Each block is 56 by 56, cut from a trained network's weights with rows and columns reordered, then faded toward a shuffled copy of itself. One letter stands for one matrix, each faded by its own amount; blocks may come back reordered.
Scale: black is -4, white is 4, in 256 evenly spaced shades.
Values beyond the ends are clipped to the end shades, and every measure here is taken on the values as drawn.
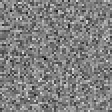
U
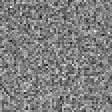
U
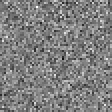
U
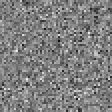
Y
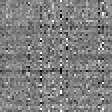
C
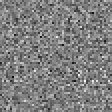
Y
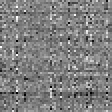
C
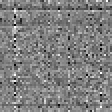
C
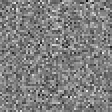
Y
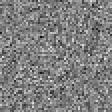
U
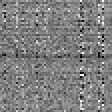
C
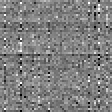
C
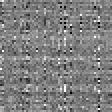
C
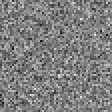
U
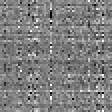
C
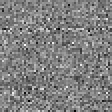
Y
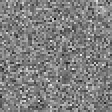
U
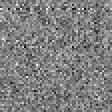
Y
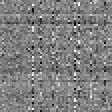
C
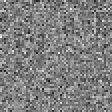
Y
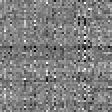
C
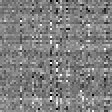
C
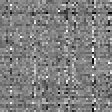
C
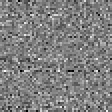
Y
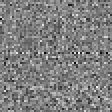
Y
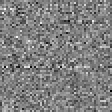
Y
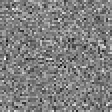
Y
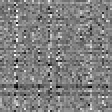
C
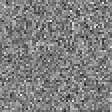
U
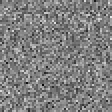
U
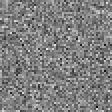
U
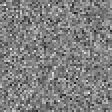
U
